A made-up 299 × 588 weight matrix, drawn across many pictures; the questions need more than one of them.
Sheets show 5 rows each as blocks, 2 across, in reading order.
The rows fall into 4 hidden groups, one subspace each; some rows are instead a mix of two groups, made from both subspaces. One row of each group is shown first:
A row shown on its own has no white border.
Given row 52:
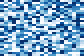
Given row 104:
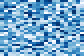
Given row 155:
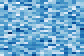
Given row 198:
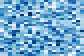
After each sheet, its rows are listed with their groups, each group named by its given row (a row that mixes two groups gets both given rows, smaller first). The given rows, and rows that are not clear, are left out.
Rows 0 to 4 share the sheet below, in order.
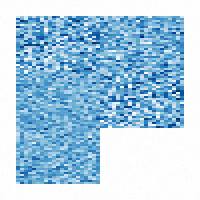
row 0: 198
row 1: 155
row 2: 52
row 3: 198
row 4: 155
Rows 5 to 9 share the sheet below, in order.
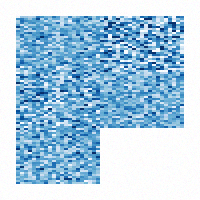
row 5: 198
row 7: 198
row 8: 104
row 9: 52
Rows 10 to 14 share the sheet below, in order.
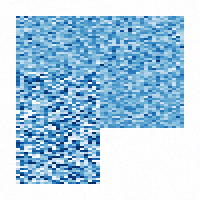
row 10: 52
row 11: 198
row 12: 155
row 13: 104
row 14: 52
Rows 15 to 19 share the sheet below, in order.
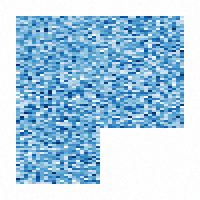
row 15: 198
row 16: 104
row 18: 104
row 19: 104
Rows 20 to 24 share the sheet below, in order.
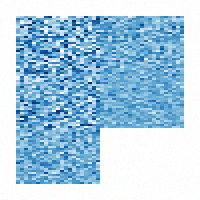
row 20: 104
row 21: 104
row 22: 155
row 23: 52
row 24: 104
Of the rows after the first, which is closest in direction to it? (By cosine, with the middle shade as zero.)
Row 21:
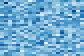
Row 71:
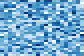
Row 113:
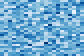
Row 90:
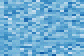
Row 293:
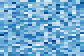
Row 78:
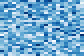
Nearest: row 71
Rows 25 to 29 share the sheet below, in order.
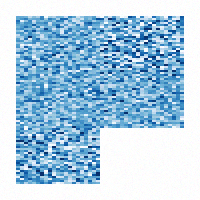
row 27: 198
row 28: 52
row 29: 52
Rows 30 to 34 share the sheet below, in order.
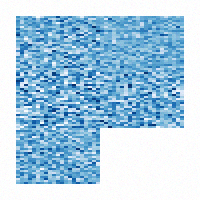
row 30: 52
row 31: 52 and 104
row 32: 155
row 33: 198
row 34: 52 and 104
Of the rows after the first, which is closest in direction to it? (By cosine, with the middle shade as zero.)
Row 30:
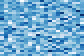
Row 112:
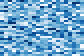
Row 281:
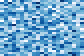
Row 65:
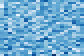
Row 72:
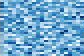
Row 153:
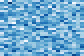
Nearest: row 153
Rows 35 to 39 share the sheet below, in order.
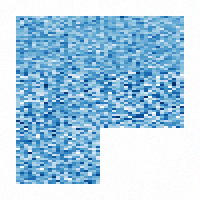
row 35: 104 and 155
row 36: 52
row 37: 198
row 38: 104
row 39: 52
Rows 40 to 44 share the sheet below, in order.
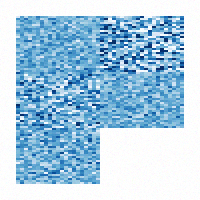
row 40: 52
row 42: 52
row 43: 104
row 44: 104
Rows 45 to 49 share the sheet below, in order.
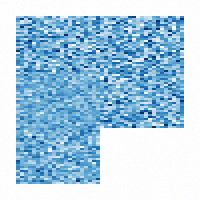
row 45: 104
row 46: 104
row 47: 52
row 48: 155
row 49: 52
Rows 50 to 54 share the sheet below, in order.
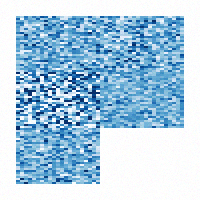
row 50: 155
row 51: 198
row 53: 155
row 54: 198
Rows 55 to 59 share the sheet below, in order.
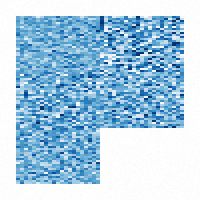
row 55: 52
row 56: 155
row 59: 104
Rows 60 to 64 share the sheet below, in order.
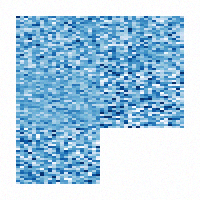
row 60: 52
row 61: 198
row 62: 52
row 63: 155
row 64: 52
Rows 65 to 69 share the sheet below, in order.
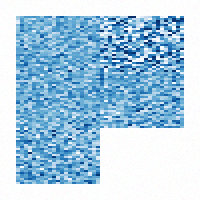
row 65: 155
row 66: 104
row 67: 155 and 198
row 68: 155
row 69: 52
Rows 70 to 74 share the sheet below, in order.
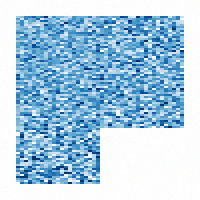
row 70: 155
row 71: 104
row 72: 155
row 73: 155
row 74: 155
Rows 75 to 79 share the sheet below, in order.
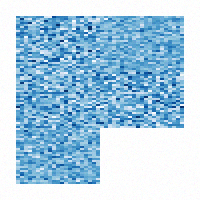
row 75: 104
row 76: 104
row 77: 104
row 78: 104
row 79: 52
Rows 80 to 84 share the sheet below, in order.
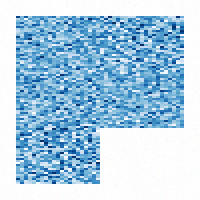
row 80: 52
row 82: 155
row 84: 104
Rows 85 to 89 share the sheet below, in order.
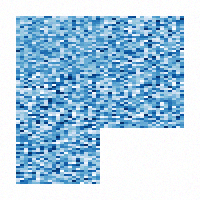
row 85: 104
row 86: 104
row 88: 104
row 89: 104
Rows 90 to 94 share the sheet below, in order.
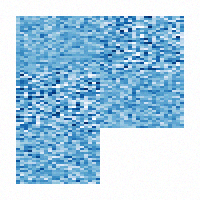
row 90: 155
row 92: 104
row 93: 52
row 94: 52
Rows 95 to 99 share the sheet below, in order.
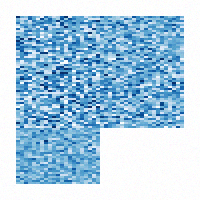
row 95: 198
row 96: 155
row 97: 104
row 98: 104
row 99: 198
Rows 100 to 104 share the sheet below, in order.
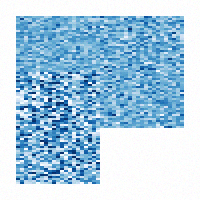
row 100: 104
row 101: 198
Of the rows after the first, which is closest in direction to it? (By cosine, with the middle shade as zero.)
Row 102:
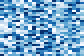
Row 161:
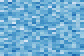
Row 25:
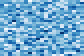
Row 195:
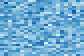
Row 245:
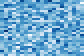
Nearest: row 25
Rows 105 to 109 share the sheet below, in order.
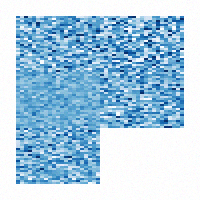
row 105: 52
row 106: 104
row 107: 155
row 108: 155
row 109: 52
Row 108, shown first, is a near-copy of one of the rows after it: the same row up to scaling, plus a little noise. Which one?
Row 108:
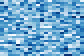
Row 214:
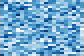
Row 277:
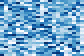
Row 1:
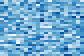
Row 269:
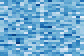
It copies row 1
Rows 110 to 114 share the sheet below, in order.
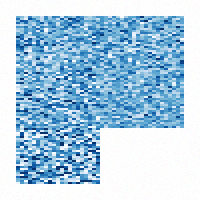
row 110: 198
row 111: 52
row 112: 52
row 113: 104
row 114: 155
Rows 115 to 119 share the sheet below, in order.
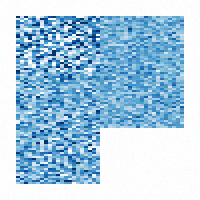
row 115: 52
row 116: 198
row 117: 198
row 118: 104
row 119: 198
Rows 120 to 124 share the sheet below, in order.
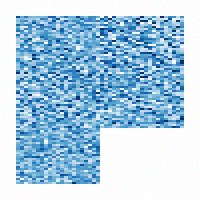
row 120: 155
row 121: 52
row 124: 198
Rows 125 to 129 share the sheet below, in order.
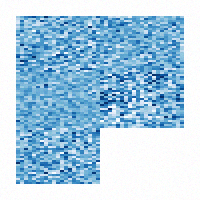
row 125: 155
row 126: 155
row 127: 198
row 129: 104
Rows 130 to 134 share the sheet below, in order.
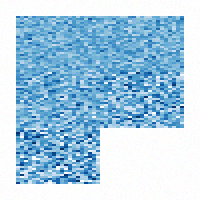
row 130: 52
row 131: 104
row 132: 104 and 155
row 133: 104
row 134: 155
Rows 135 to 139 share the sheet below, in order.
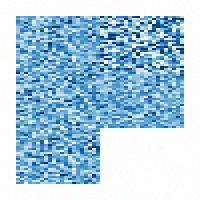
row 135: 198
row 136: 52
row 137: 52
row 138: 104
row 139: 198
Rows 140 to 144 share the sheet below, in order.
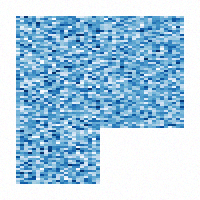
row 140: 52
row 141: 104
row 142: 155
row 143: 155
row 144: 52 and 104
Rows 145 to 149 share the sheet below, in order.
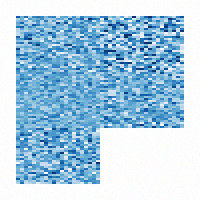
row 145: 52
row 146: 155
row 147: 104
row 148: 52 and 155
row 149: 104
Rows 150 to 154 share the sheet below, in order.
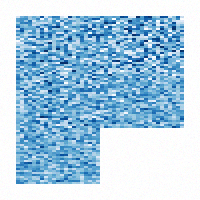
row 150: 198
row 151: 104
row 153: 52
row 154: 155
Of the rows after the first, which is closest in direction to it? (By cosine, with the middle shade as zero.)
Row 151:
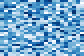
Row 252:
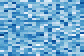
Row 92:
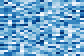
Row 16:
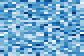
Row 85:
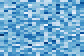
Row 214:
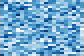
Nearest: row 16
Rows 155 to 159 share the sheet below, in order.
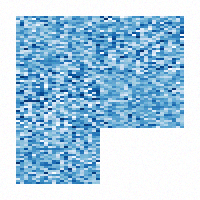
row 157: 198
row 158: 52 and 198
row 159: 104
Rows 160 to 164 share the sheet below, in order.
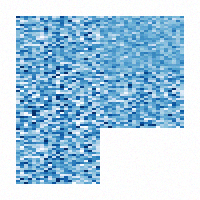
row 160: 198
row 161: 52
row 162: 155
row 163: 198
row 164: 198
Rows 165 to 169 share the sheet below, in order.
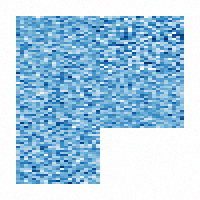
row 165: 52
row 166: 198
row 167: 198
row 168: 52 and 198
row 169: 155
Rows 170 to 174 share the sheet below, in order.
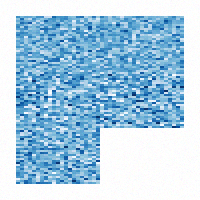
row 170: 104
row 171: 52
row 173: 52
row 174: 104
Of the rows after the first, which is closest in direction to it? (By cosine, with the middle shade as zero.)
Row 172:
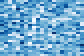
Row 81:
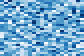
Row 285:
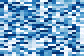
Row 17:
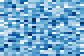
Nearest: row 285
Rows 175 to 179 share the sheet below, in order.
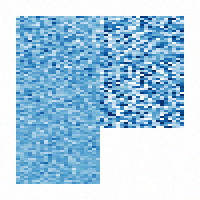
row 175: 52
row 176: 155
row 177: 52
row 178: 155
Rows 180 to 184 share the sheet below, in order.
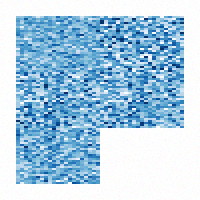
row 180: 52
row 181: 155
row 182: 198
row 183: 198
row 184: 155
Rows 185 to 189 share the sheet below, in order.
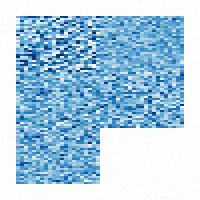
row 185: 155
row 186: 52
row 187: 198
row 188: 104
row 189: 155
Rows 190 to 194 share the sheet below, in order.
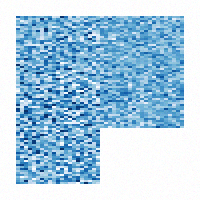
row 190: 198
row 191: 52
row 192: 52
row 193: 198
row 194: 155
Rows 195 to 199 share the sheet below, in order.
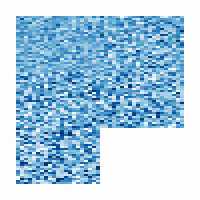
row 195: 104
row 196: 52
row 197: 198
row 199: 198
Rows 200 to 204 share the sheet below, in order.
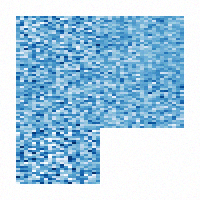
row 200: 155
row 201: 198
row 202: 52 and 155
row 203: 52
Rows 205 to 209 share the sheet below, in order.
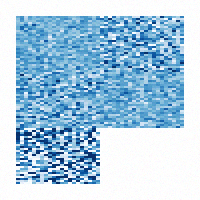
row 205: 52 and 155
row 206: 52
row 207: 104
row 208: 198
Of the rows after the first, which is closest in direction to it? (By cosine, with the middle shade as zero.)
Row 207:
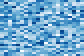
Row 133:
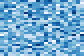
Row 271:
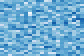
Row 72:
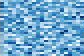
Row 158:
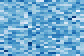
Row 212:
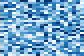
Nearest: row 133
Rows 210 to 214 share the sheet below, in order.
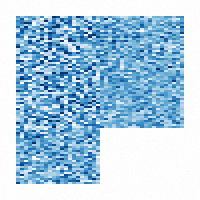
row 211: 104
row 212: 104
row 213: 155
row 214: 155
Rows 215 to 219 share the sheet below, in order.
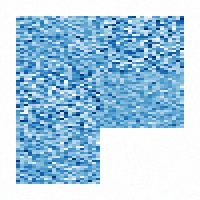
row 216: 104
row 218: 52
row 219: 52
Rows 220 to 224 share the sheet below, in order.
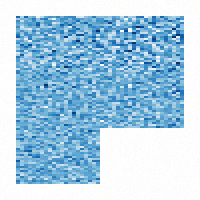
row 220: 52
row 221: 198
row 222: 104 and 198
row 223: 198
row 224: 52
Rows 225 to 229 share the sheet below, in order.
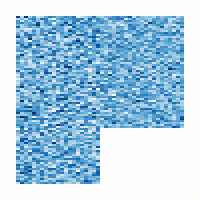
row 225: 52
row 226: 155
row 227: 155
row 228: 52
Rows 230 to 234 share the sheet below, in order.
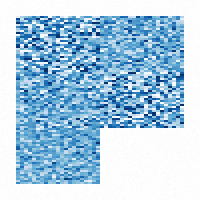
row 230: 155
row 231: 104
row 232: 155
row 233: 104
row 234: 52
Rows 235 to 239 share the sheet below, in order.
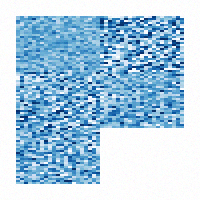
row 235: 155
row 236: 155
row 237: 155
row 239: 198
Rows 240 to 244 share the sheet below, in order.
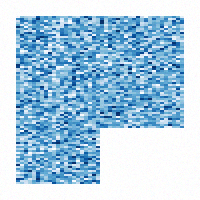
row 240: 198
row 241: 155
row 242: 52 and 104
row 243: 155
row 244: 104
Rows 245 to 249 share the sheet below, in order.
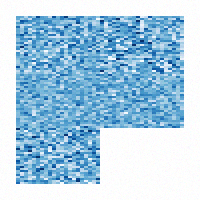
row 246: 155
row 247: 155
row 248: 52
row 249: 52
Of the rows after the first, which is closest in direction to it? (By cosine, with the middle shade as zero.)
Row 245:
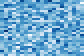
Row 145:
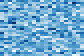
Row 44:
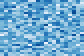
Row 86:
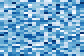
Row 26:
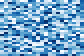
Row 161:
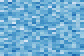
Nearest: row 44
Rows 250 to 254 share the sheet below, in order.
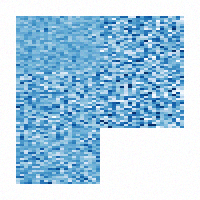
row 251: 104
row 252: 104
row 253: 198
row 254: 104 and 155
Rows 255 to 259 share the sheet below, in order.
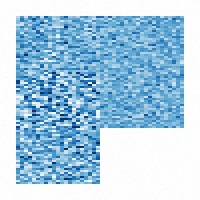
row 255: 155 and 198
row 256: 52
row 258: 104
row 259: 52
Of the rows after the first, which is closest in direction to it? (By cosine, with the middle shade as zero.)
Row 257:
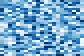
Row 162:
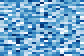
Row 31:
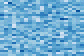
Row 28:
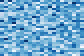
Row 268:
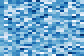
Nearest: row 162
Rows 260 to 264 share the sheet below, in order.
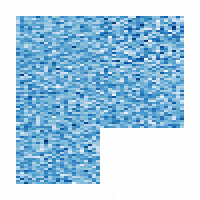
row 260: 52 and 155
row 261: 104
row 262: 104
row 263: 52
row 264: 198
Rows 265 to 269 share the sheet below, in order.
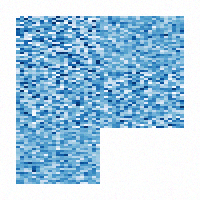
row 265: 52
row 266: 52
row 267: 155
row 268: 155
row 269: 155
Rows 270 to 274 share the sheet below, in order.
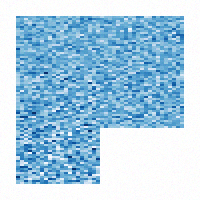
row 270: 52
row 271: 198
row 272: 155
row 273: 104
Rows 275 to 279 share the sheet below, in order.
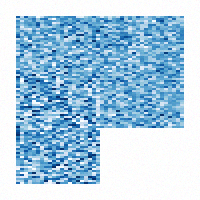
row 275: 52
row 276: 198
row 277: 155
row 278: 155
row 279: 155
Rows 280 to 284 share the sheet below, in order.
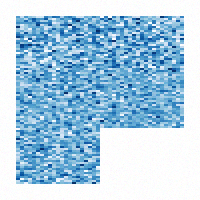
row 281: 52
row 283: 52 and 198
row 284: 198
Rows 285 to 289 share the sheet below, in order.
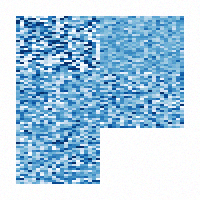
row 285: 155
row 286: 104
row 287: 198
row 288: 104
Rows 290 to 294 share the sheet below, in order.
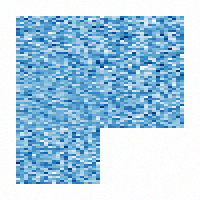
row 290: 52
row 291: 198
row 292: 52
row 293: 104
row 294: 104
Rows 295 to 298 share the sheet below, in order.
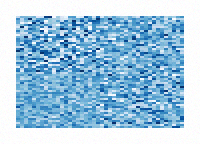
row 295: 104
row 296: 52
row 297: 104
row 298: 52
